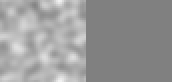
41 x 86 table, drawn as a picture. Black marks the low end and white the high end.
The table splits into one row of 2 panels. Panel 1,1: high, blotchy. Panel 1,2: middling, flat.
